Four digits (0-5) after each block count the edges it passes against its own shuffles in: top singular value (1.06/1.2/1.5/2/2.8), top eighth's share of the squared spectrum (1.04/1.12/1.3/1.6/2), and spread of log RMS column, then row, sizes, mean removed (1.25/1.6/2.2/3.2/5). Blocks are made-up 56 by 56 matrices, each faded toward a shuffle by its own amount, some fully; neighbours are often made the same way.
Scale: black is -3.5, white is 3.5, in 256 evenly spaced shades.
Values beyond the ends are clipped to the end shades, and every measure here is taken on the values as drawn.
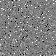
0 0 0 0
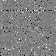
3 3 0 1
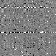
4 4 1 2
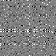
4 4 1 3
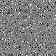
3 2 0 1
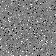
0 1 0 0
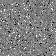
1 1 0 0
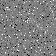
0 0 0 0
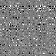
4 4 2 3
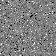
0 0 0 0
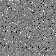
1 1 0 0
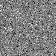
1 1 0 0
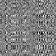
4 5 3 3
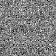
3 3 1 1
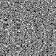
3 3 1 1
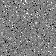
0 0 0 0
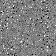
2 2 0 0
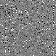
3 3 2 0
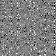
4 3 2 1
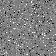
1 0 0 0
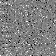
3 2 0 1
